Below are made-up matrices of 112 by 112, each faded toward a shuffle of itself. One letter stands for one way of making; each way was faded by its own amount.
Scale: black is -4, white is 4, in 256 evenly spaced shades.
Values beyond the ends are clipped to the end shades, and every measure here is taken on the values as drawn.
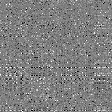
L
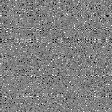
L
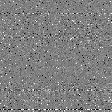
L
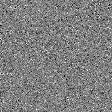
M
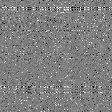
L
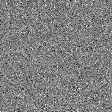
M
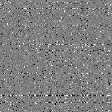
L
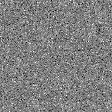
M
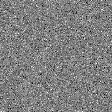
M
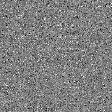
M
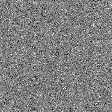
M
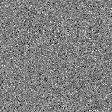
M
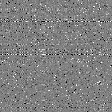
L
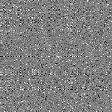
L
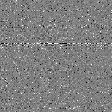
L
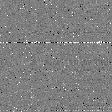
L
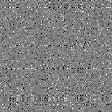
L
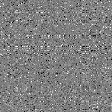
L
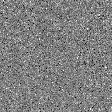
M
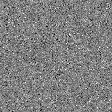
M
